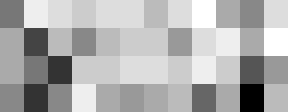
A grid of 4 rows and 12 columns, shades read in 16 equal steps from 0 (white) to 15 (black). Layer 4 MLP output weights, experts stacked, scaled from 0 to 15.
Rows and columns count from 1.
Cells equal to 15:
1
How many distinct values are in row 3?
8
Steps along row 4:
up down down up up down down up down up down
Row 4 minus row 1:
-1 11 5 -2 3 4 1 2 9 0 8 2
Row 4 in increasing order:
1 4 4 5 5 5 6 7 7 9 12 15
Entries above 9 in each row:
0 1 2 2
